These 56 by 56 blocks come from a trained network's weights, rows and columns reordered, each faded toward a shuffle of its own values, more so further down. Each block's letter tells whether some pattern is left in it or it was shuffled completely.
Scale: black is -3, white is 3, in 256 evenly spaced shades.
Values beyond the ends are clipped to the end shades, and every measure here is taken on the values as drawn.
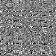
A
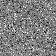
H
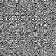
A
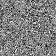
H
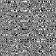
A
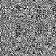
A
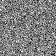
H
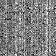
A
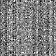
A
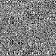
A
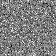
H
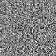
A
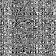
A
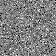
H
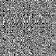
A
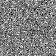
H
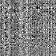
A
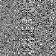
A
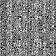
A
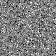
H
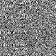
A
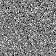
H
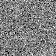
H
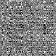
A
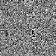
A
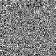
A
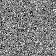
H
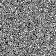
H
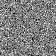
H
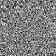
A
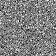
H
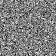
H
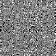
A
